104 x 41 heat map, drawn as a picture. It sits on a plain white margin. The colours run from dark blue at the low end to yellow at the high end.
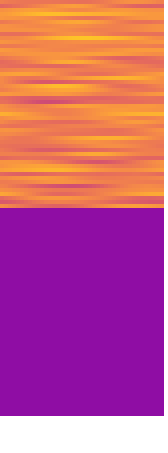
It is made of 2 by 1 panels. Panel 1,1: high, streaked across. Panel 2,1: low, flat.
